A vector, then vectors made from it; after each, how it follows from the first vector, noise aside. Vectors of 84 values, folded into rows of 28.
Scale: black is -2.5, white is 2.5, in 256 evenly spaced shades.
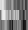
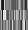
sign-scrambled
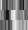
wrapped around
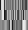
sign-scrambled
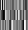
sign-scrambled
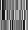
sign-scrambled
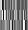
sign-scrambled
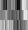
wrapped around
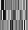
sign-scrambled
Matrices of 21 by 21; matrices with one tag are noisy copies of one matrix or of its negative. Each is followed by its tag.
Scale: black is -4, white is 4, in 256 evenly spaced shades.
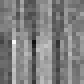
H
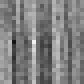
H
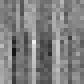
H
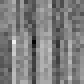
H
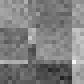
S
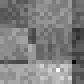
S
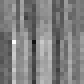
H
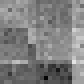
S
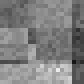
S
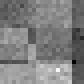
S
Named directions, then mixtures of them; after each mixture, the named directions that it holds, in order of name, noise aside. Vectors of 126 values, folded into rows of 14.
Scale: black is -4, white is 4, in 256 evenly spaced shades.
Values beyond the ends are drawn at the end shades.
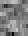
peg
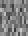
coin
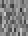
coin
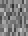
coin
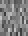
coin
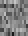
coin, peg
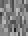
coin, peg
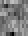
peg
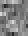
peg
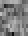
peg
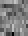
coin, peg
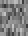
coin, peg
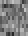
coin, peg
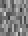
coin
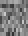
coin, peg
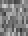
coin, peg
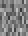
coin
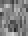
coin, peg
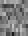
coin, peg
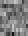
coin, peg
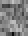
peg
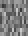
coin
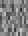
coin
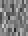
coin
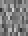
coin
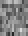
coin, peg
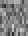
coin, peg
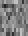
coin, peg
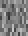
coin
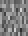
coin
